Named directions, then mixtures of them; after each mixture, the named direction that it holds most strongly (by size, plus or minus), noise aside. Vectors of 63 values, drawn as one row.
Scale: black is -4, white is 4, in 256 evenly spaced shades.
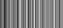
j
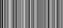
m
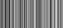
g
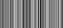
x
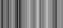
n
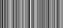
m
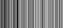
j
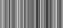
n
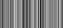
x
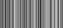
g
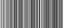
x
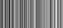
g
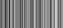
g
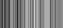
n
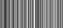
j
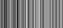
j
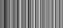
j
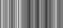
n
